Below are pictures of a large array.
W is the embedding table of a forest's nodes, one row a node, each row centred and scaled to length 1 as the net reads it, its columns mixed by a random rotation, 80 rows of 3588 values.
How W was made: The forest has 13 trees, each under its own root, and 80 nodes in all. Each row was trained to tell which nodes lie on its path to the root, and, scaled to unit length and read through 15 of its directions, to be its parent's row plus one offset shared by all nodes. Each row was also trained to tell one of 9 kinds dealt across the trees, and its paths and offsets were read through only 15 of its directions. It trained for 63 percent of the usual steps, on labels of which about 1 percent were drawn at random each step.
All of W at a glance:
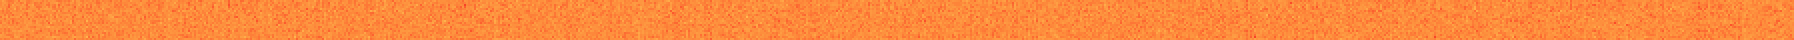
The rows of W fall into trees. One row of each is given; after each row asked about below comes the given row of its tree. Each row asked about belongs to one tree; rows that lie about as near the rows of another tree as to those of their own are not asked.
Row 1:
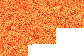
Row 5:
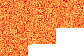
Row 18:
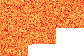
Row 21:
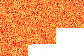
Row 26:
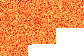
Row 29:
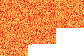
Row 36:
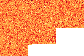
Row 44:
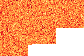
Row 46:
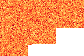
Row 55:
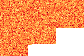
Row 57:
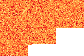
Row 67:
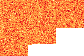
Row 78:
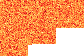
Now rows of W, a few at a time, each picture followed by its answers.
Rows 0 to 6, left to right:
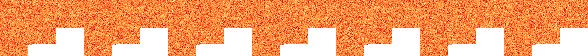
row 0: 18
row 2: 57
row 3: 26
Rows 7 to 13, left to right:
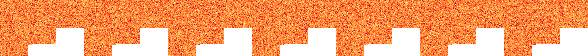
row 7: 55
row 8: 26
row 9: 1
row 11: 44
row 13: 26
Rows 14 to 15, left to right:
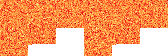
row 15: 29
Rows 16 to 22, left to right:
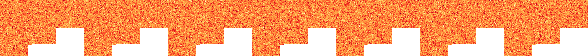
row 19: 26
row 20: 21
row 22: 55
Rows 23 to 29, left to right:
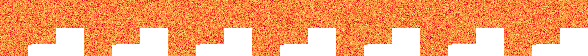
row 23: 46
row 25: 78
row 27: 46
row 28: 36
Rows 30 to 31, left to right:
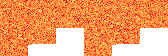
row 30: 36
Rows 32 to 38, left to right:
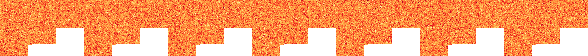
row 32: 67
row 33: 57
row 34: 44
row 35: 29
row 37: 26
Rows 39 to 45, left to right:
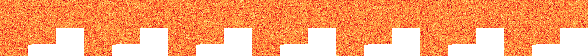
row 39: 21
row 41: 36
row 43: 1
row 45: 29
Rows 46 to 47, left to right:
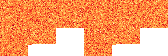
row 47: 44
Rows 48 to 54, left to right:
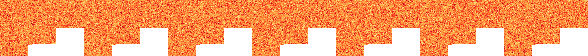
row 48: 55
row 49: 21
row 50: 5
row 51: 21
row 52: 67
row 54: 46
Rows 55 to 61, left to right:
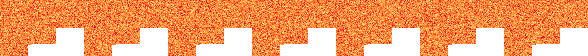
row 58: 78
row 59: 18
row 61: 78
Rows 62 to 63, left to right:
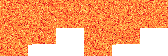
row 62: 1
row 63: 78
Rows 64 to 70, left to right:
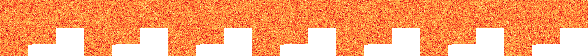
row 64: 44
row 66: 1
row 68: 5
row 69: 57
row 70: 26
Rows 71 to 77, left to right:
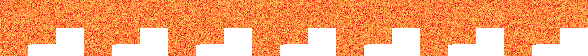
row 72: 57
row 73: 57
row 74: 57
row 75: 46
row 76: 1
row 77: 1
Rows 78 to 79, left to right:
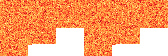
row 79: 46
